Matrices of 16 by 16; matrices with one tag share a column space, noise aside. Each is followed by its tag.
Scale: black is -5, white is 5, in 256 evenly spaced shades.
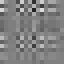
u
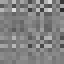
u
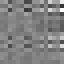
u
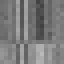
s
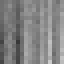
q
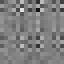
u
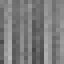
q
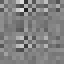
u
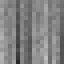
q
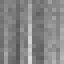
q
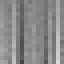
q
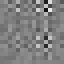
u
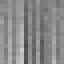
q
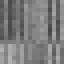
s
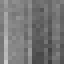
q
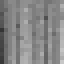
q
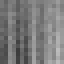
q
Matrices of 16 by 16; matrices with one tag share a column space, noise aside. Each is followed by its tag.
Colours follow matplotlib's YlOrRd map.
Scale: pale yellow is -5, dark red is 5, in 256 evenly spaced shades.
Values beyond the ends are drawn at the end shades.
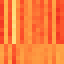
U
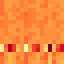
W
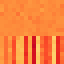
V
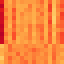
U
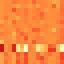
W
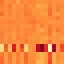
W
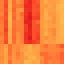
U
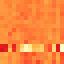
W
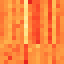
U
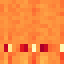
W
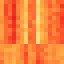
U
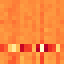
W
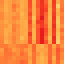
U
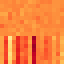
V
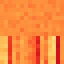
V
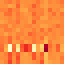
W
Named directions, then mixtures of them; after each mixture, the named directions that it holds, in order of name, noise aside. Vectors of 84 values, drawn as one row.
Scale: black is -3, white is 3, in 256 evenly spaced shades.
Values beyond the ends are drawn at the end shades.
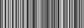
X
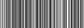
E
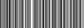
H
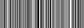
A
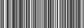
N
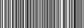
E, X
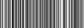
E, X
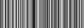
A, X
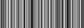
E, H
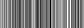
A, E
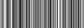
E, N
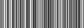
N, X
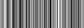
E, N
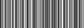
H, X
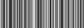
A, X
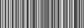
X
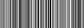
A, N
